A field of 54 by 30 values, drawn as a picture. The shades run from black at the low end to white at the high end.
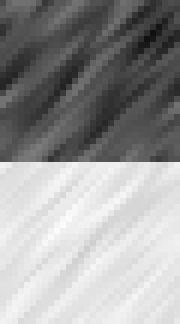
It is made of 2 by 1 panels. Panel 1,1: low, slanting up to the right. Panel 2,1: very high, slanting up to the right, faint in contrast.
